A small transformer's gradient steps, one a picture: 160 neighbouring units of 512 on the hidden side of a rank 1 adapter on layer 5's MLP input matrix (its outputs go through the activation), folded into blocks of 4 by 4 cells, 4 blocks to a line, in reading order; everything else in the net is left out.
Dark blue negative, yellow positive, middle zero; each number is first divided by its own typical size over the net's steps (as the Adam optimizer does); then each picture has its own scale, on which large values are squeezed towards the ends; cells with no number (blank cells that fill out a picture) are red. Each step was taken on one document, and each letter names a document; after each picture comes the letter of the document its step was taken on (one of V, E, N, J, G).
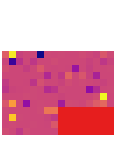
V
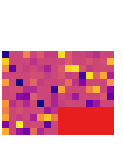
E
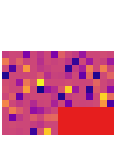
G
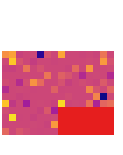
V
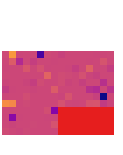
V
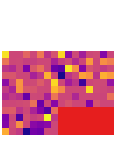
E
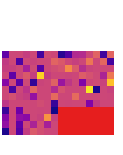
E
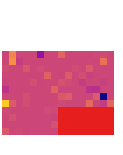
V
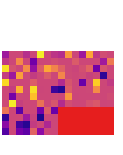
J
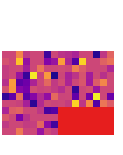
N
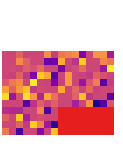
N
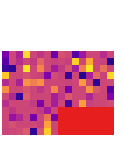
G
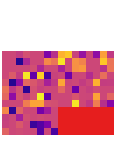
N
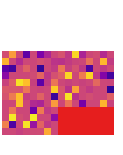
G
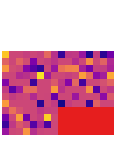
E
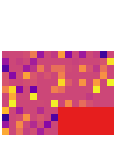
J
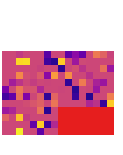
N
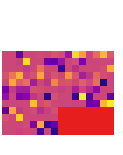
N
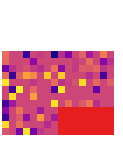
J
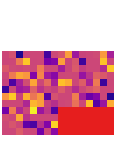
N
